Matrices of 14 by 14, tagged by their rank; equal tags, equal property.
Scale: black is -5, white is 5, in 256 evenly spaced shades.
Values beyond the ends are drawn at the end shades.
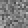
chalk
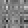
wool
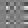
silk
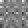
wool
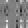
wool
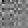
wool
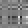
silk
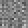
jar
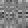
wool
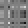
silk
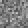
chalk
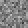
chalk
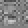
jar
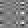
silk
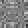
jar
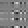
silk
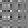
silk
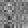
wool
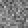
chalk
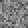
chalk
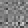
wool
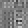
jar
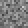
chalk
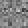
jar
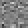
jar
